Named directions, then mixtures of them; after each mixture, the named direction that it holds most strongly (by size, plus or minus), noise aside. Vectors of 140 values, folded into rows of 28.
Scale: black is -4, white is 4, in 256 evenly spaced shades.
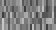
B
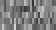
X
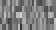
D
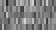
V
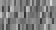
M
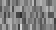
D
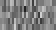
X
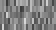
V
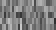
D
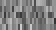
D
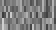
B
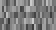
V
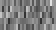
M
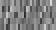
M
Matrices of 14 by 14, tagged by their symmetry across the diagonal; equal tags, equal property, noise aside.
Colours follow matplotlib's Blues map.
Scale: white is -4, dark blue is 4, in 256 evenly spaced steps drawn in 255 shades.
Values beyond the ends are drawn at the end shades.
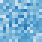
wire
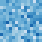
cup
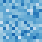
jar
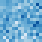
cup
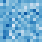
cup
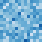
wire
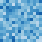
wire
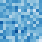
jar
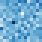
cup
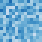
wire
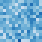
jar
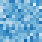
jar
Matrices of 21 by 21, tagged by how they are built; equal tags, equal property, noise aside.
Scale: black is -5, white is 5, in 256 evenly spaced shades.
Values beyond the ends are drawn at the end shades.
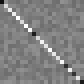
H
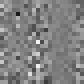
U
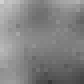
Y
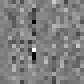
U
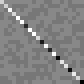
H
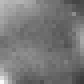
Y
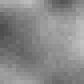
Y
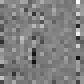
U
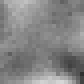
Y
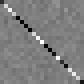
H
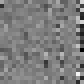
U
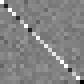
H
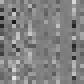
U
